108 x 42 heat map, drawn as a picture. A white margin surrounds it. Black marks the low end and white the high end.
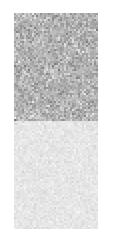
It is made of 2 by 1 panels. Panel 1,1: high, fine-grained. Panel 2,1: very high, fine-grained, faint in contrast.
